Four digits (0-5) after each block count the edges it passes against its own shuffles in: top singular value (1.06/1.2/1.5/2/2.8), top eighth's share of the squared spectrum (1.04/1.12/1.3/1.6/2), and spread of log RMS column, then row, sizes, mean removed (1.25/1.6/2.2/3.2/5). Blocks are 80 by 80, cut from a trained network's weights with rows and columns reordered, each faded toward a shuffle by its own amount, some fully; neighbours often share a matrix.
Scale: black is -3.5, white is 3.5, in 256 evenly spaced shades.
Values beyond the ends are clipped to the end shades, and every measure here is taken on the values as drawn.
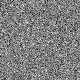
0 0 0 0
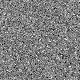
0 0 0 0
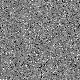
0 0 0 0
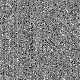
2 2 0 1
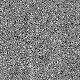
1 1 0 0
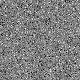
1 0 0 0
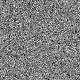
0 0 0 0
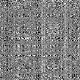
3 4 2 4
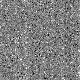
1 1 0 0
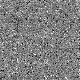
2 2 1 0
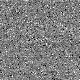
1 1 0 0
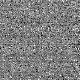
2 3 2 1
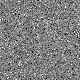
0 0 0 0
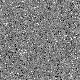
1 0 0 0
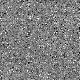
2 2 1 0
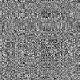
4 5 2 3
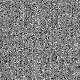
2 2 0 1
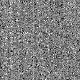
2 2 0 1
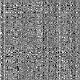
3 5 2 3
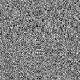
3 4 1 2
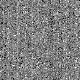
2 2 1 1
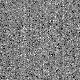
2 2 0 1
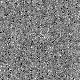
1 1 0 0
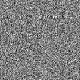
3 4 1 1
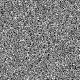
1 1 0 0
